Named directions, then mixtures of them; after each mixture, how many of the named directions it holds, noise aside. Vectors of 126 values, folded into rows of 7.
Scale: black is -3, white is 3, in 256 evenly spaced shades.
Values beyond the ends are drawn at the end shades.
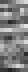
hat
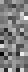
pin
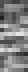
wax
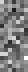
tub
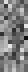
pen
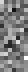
one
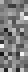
one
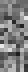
three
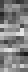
one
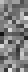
three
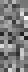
two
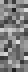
two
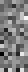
one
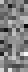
three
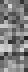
two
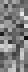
two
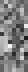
one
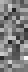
two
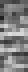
one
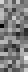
two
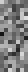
three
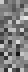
two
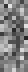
one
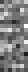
two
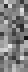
one
